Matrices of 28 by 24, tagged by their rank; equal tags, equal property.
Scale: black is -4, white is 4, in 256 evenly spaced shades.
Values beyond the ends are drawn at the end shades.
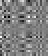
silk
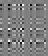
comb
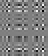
comb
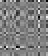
silk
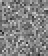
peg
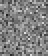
peg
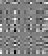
silk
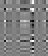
comb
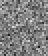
peg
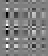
comb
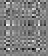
silk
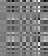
comb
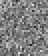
peg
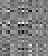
silk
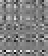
silk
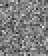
peg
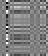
comb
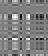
comb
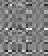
silk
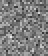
peg
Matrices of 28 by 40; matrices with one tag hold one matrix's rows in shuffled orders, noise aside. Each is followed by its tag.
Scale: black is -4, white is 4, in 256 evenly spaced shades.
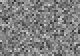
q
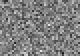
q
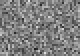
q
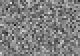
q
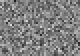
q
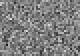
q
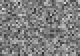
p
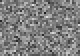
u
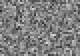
u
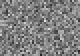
q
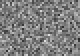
q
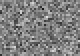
u
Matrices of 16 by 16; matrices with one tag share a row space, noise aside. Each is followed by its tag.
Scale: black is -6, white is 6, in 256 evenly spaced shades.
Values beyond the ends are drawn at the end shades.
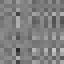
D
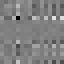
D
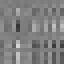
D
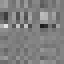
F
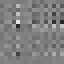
D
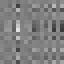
D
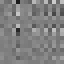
D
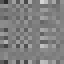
F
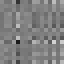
D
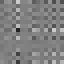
D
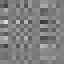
F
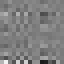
F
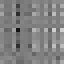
D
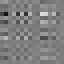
F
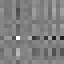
D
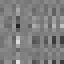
D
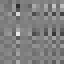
D
